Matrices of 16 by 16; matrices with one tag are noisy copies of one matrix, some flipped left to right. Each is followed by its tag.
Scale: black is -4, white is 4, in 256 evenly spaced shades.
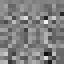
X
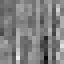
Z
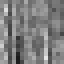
Z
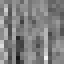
Z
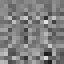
X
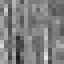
Z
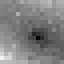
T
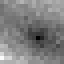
T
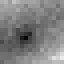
T
